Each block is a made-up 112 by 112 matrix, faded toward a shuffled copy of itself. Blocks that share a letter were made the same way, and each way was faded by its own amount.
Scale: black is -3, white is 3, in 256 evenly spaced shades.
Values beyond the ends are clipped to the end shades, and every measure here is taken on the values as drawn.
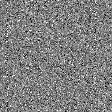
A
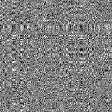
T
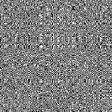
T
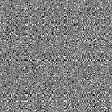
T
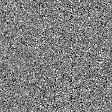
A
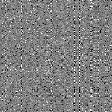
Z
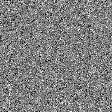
A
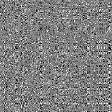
Z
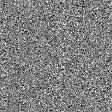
A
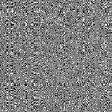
Z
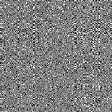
T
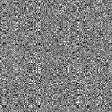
T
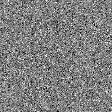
A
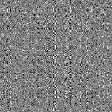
Z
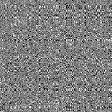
T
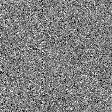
A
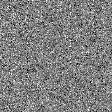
A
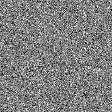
A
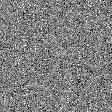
A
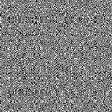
T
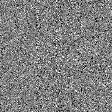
A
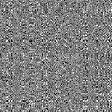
Z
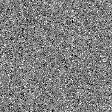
A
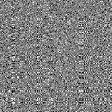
T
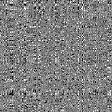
Z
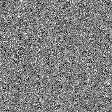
A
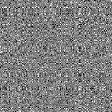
T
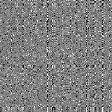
Z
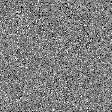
A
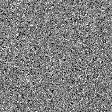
A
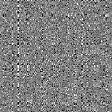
Z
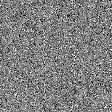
A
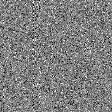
A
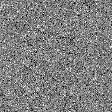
A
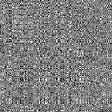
T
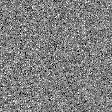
A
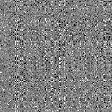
Z
